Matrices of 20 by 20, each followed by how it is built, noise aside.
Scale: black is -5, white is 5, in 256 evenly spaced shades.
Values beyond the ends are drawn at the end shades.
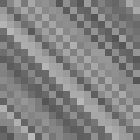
Toeplitz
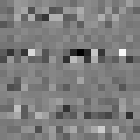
uneven rows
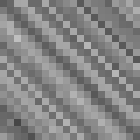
Toeplitz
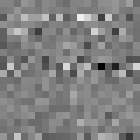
uneven rows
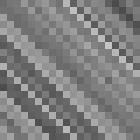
Toeplitz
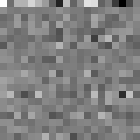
uneven rows
